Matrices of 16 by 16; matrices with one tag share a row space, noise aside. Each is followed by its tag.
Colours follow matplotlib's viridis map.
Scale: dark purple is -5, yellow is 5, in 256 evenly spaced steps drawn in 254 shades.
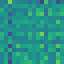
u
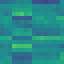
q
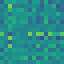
u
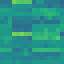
q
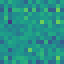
u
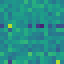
u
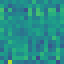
u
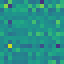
u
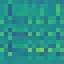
u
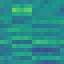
q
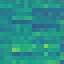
q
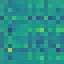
u
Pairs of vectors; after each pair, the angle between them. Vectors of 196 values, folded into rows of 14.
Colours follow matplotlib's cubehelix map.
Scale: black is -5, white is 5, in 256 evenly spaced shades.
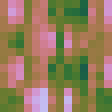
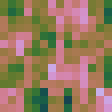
nearly opposite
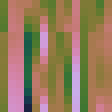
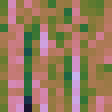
nearly parallel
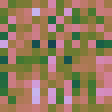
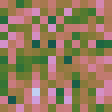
nearly parallel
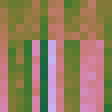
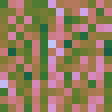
partly aligned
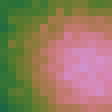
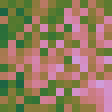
partly aligned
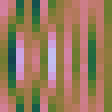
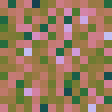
orthogonal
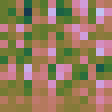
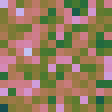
partly opposed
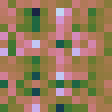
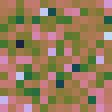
orthogonal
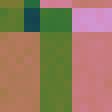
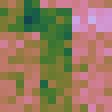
nearly parallel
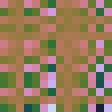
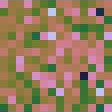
partly aligned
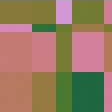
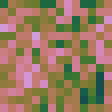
partly aligned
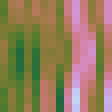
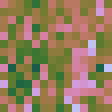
partly aligned
